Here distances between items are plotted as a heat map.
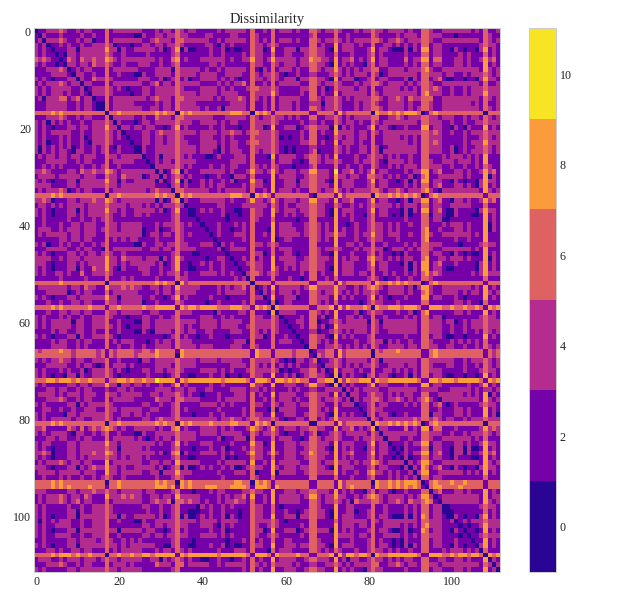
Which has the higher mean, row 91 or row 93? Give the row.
93
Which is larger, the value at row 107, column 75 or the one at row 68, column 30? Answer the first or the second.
the second
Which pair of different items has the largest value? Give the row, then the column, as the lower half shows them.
72, 29
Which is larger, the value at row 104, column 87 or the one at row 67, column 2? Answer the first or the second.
the second
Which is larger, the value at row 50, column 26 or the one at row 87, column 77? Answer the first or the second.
the first
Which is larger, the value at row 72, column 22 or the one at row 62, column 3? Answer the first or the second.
the first
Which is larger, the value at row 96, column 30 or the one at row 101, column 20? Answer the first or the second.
the second
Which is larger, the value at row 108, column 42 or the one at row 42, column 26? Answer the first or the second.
the first
